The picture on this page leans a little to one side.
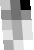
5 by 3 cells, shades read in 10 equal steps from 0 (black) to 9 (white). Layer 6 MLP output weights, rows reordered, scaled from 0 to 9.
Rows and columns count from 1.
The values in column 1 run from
5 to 8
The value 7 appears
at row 1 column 1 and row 3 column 1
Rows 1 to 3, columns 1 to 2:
7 4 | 5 4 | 7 6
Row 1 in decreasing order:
7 4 0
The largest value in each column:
8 8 9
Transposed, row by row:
7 5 7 8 6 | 4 4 6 6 8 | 0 5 8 8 9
